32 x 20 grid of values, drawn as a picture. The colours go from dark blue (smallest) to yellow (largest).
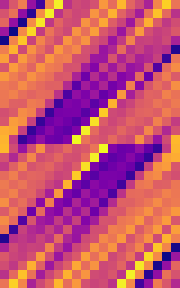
The grain runs diagonally up to the right. It looks the same turned upside down. On average the colour sits 50% of the way up the scale.
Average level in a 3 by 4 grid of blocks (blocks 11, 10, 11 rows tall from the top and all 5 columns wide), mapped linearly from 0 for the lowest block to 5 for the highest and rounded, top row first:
5423
4004
3245
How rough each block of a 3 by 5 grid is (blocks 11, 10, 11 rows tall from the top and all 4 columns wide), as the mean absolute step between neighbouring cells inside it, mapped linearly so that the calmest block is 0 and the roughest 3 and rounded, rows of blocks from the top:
21011 | 10301 | 11012
